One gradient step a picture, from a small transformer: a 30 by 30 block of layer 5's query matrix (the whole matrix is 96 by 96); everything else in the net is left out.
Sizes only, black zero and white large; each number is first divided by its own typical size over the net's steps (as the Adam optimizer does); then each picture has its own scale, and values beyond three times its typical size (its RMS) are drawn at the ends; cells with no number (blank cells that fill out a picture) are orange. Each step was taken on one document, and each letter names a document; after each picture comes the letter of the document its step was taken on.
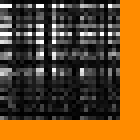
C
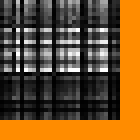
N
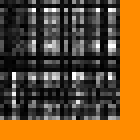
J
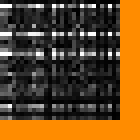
C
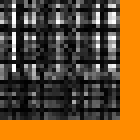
J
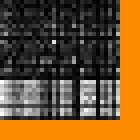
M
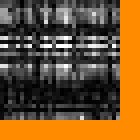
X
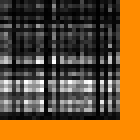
M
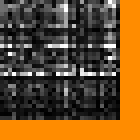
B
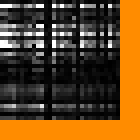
C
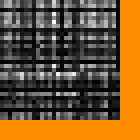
X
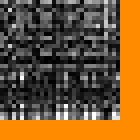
X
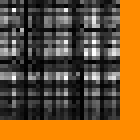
J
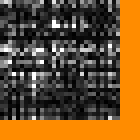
C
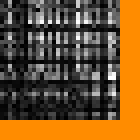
X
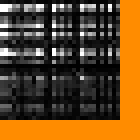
C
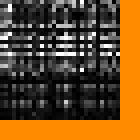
B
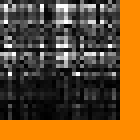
B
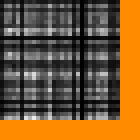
N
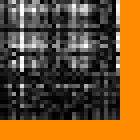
X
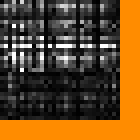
B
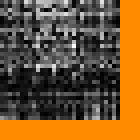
X
